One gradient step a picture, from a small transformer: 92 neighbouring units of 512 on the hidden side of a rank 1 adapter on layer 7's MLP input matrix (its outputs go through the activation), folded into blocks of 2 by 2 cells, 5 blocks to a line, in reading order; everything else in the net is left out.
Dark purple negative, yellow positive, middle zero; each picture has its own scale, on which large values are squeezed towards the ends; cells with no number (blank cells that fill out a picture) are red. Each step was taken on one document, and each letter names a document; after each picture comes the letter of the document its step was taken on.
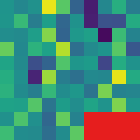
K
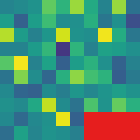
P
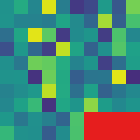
K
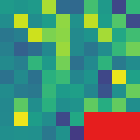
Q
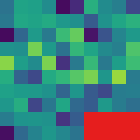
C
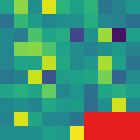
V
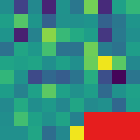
V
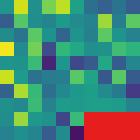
V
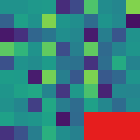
C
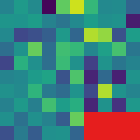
P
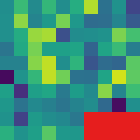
Q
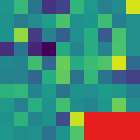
V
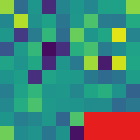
V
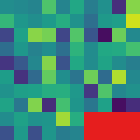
P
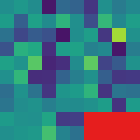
K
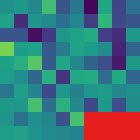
K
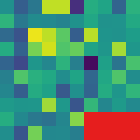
C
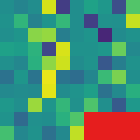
K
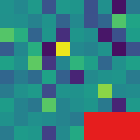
K
